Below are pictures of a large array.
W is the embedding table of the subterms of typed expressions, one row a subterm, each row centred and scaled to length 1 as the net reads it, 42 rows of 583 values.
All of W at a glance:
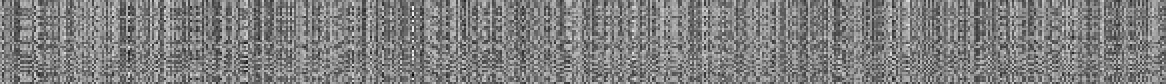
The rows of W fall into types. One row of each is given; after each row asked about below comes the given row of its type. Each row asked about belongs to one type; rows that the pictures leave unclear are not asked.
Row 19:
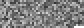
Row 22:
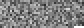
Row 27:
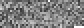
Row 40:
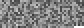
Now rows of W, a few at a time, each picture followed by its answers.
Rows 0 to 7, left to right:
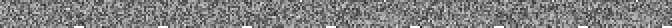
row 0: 22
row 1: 40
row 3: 40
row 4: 27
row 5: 27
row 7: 27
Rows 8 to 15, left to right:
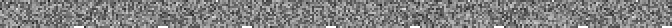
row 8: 22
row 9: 27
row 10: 40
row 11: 40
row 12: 22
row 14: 27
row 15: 40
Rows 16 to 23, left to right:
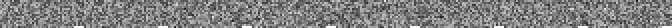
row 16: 40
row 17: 40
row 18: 19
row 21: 27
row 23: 22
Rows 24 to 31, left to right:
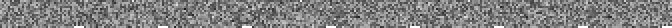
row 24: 40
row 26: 19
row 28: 27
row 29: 40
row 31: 27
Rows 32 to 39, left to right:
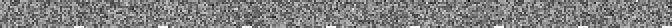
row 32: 40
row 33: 19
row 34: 22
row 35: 27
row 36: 22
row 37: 19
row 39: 40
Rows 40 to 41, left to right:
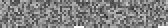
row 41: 19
